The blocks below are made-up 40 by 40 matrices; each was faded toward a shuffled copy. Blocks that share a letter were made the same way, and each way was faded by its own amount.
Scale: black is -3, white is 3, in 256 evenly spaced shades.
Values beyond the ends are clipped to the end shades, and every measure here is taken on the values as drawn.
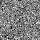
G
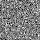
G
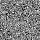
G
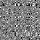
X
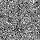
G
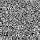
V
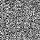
V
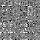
X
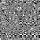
X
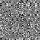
X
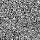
V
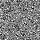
G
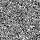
G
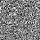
V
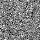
G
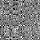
X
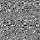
X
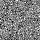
G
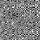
X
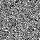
G
